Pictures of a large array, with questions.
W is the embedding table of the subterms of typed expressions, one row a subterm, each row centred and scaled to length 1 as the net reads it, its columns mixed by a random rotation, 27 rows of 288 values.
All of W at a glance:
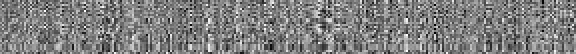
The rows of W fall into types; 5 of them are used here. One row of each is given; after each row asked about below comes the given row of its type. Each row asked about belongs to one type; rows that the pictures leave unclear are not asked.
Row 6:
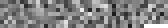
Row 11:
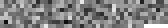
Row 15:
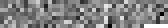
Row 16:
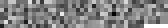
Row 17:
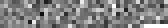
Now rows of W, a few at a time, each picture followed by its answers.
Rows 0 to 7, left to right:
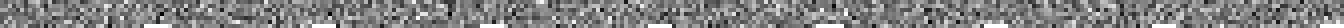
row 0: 15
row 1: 15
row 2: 6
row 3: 15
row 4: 17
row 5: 11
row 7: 11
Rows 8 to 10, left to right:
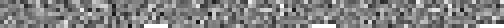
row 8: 6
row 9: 17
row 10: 17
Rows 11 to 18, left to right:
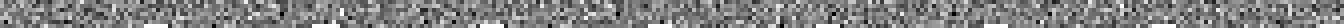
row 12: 6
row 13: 11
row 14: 6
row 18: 17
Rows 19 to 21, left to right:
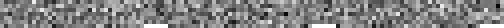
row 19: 15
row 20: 16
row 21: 17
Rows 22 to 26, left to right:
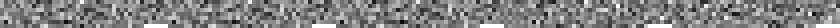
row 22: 11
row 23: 11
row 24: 11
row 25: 17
